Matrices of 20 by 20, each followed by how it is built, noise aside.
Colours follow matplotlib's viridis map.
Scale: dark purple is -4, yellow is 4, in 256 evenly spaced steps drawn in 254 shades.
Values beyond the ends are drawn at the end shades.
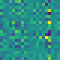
low rank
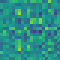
low rank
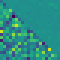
lower triangular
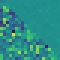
lower triangular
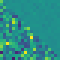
lower triangular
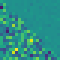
lower triangular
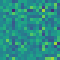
low rank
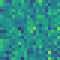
low rank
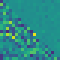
lower triangular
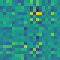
low rank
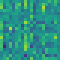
low rank
